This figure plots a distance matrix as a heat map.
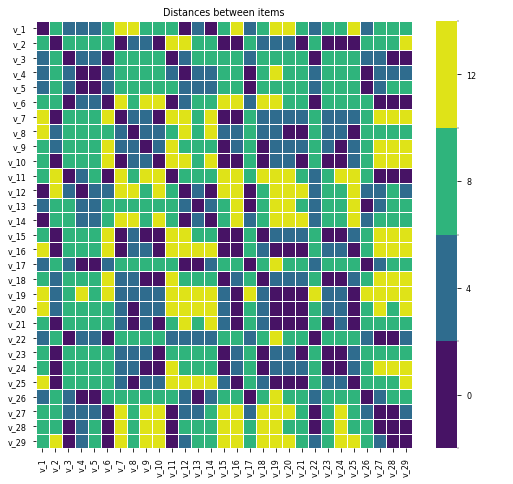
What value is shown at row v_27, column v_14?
8
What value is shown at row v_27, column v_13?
4
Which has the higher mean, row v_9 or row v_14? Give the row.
v_14
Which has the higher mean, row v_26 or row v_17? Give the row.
v_26
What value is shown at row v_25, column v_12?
12
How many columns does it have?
29
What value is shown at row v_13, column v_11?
8
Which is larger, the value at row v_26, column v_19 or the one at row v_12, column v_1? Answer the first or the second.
the first
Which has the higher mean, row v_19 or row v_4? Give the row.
v_19
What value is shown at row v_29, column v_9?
12
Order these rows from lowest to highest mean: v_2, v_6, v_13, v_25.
v_2, v_25, v_6, v_13
